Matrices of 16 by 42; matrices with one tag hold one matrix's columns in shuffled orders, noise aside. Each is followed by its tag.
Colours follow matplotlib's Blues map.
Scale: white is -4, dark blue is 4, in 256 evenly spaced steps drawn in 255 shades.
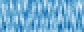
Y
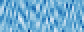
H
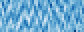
H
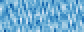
H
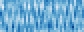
Y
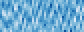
H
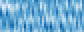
Y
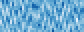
H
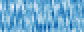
Y
